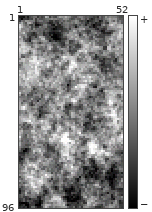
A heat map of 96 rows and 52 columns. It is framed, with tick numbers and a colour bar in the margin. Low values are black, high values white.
Stripes: none. Grain: blotchy. Ninth with the lowest average: bottom right.
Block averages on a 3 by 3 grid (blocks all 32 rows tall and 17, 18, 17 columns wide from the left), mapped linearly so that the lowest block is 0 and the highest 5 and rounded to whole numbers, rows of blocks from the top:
432
455
210
